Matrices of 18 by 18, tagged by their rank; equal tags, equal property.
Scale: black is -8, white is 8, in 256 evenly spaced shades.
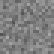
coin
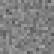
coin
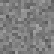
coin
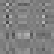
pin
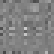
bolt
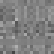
bolt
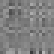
pin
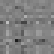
bolt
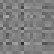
pin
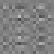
pin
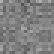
bolt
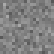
coin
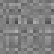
pin
